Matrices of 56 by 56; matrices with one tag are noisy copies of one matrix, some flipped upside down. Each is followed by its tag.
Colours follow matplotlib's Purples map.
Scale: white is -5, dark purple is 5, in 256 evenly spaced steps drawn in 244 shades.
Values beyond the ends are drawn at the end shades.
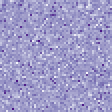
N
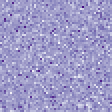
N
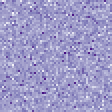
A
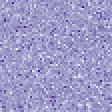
N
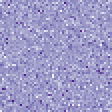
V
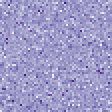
V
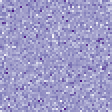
V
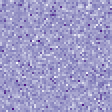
N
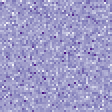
A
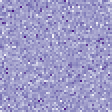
V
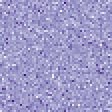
V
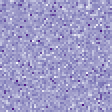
N
